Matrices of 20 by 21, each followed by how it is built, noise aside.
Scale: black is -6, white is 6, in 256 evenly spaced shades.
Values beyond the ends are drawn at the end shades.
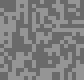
noise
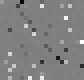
sparse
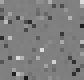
sparse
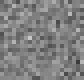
noise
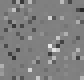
sparse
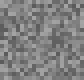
noise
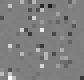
sparse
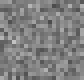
noise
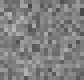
noise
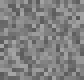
noise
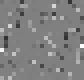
sparse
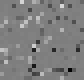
sparse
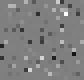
sparse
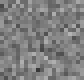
noise
